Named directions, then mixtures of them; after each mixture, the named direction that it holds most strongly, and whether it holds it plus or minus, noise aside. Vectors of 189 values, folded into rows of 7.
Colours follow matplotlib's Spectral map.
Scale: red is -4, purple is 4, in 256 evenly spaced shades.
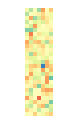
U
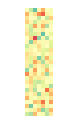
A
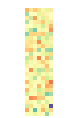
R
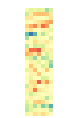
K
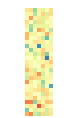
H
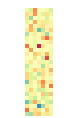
H, minus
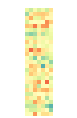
K, plus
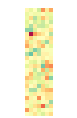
U, plus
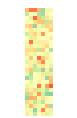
R, plus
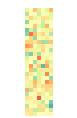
U, plus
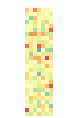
R, plus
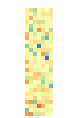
H, plus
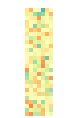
A, minus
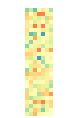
A, plus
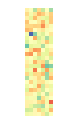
U, minus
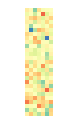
H, plus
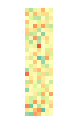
A, plus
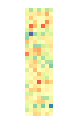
K, plus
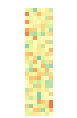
A, plus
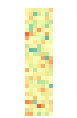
H, plus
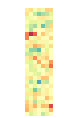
K, minus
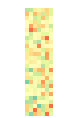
H, minus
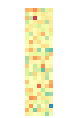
R, plus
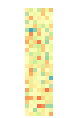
U, plus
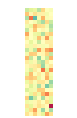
R, minus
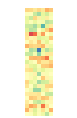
K, minus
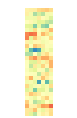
K, minus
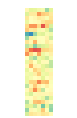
K, plus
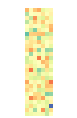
R, plus
